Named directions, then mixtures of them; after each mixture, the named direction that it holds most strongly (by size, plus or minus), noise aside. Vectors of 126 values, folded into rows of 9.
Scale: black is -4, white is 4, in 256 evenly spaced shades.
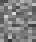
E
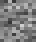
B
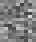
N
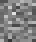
E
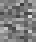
N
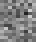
N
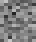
E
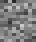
B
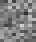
B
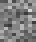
B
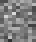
E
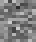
B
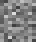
E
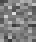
E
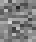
B
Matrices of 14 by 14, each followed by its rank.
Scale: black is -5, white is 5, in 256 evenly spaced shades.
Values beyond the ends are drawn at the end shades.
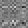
two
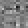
two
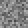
full rank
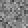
full rank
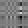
one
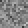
full rank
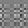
one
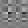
one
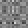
two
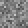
full rank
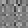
two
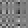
one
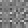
two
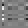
one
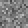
full rank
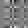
one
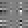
one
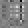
two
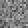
full rank
